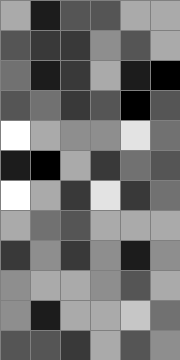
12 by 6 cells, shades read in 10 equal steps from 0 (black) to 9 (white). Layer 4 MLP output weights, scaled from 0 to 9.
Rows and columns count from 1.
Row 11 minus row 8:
-1 -3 3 0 1 -2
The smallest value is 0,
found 3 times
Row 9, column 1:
2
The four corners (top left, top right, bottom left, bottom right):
6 6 3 5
